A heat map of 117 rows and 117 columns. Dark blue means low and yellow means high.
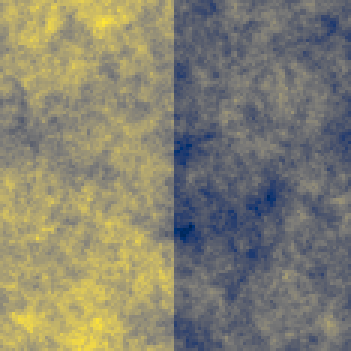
The left part is higher, up to a seam about 50% of the way across. No lone cell stands out from its neighbours. On average the colour sits 50% of the way up the scale. The bottom left is the ninth with the highest average.
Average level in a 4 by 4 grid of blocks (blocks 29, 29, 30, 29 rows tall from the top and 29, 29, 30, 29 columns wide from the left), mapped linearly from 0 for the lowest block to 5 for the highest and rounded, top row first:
5 4 1 1
3 4 1 1
4 4 0 1
5 5 1 2
